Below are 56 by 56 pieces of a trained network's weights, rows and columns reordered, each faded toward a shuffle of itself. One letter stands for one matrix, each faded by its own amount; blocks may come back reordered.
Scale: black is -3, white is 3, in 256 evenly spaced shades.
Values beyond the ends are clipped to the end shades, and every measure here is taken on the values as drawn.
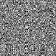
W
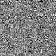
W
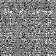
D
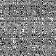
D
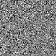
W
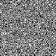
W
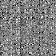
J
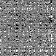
D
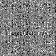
J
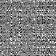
D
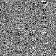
W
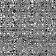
D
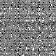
D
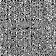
J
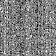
J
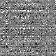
D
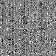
J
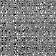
D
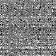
D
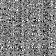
J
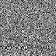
W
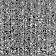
J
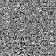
W
